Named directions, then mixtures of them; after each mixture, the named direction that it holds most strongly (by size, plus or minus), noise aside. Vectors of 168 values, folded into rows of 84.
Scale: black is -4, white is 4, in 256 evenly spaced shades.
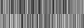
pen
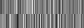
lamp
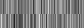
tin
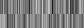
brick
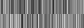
pen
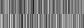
pen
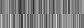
pen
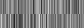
tin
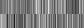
tin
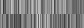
pen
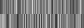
lamp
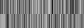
brick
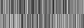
pen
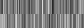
brick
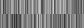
pen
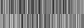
pen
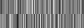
lamp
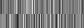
lamp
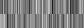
brick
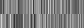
tin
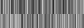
pen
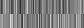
pen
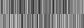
pen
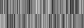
brick
